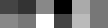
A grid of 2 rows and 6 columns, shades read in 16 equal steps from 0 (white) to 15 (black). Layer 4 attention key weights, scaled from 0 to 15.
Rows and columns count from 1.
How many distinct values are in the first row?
6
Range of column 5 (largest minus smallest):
1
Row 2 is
7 8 0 11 4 8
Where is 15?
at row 1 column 4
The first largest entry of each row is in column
4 4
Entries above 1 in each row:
6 5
